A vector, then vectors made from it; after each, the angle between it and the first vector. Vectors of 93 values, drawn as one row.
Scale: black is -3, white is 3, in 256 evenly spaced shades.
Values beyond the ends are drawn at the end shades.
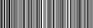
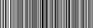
nearly opposite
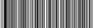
orthogonal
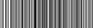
partly opposed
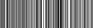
partly aligned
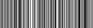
orthogonal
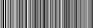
partly opposed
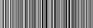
nearly opposite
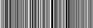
partly opposed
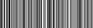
nearly parallel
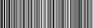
nearly parallel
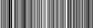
partly aligned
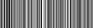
nearly parallel
